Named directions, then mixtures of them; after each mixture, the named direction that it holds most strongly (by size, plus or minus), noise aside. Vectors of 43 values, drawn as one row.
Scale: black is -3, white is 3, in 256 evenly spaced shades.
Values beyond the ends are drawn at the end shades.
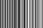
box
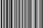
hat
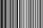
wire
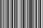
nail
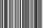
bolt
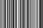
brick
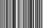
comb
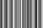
bolt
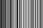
wire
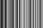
wire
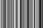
brick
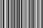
bolt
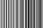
box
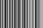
box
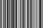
brick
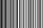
wire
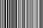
brick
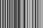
box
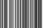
bolt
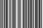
comb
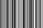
nail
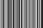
bolt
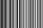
wire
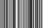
comb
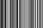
wire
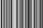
box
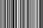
brick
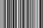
brick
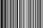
wire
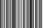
comb
